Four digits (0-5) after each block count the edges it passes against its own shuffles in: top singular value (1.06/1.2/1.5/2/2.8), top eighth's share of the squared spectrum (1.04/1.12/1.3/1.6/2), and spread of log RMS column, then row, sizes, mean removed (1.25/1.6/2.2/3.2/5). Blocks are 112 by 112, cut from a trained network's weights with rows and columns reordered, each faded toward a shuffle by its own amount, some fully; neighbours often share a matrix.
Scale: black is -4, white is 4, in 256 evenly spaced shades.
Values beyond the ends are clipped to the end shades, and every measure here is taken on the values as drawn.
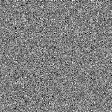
3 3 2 1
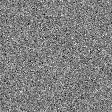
0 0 0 0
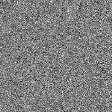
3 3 2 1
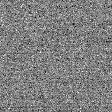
2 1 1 0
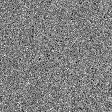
1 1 0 0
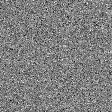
0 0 0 0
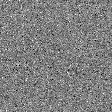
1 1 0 0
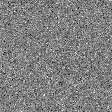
1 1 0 0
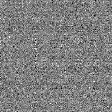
3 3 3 1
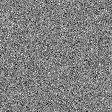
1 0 0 0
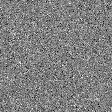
0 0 0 0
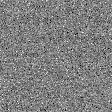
0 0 0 0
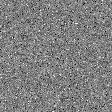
0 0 0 0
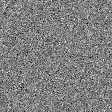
1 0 0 0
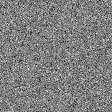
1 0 0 0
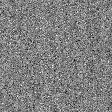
1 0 0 0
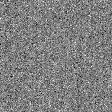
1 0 0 0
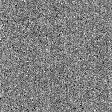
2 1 0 0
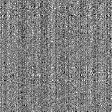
4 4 1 3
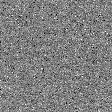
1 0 0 0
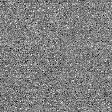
2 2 2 1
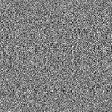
4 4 2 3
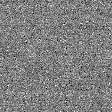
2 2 1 0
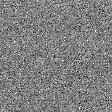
1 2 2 0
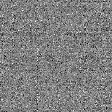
2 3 2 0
